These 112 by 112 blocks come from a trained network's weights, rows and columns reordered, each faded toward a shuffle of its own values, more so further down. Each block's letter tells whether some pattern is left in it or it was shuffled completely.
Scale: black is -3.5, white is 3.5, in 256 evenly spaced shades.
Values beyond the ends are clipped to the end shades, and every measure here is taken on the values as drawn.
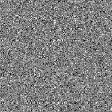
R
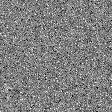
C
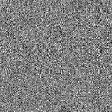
R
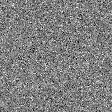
C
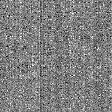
R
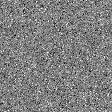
C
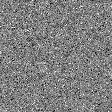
C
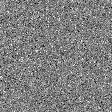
C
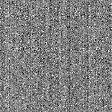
R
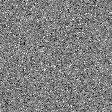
C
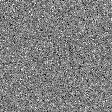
C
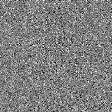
R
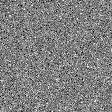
C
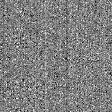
R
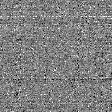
R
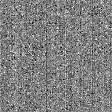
R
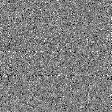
R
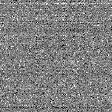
R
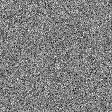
C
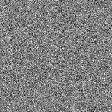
R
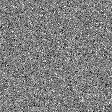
C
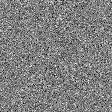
C
